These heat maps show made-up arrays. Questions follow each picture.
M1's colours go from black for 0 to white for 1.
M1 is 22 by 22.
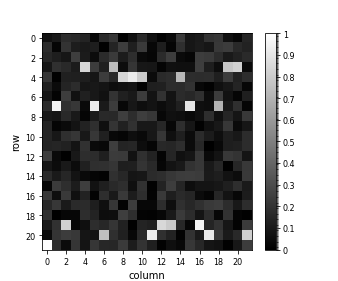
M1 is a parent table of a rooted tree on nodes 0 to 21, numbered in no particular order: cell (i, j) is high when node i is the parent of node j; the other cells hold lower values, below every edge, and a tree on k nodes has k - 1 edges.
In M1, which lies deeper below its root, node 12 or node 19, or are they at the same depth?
node 12
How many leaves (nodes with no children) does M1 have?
16
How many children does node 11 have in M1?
0
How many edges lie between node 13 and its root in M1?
2
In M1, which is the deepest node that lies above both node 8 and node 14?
4
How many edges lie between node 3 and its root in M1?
0
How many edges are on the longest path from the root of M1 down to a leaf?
3
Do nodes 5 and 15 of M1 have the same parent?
yes
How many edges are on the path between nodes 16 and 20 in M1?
3
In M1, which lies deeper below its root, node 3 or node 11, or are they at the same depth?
node 11
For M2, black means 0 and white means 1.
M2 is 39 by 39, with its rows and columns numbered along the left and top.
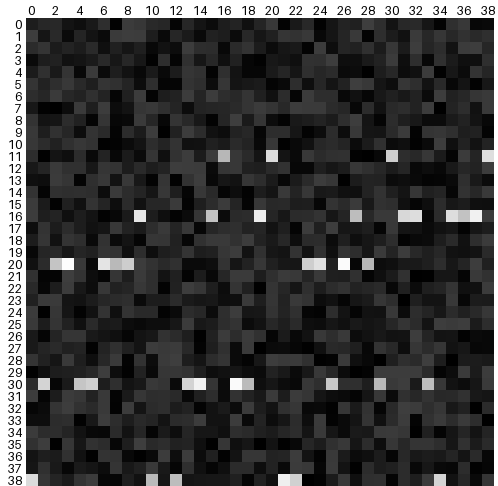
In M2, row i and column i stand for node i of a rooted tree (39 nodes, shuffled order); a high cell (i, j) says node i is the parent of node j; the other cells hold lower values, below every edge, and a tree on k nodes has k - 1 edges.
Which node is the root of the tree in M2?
11
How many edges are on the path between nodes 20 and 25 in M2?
3
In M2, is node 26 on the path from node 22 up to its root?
no
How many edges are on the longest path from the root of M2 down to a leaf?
2
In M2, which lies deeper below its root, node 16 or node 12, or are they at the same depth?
node 12
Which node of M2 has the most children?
30
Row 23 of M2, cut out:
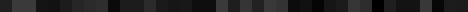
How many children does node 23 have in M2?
0
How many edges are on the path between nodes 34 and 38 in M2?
1
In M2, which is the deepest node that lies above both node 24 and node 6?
20
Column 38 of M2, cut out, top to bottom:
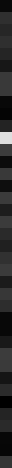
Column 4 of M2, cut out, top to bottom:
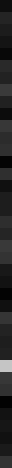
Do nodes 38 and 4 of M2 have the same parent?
no
